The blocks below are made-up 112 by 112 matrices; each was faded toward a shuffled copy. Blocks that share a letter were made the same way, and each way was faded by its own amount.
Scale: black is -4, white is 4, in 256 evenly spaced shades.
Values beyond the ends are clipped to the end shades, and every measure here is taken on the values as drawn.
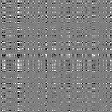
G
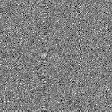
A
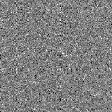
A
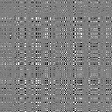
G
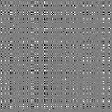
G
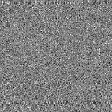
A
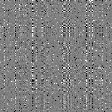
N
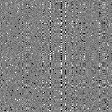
N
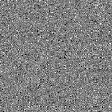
A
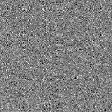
A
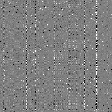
N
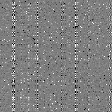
N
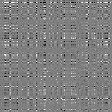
G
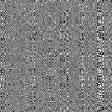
N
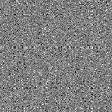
A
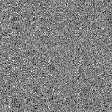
A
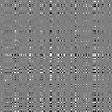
G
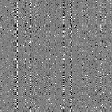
N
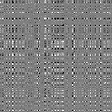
G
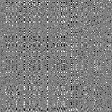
N
